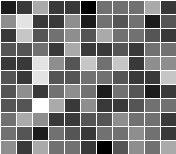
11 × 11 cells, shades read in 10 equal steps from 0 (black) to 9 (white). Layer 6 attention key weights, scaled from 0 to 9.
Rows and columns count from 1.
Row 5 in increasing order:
2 2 2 3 4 5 5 5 7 7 8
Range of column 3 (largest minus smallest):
8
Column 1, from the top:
1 5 2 3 2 3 3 3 4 4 5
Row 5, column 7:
4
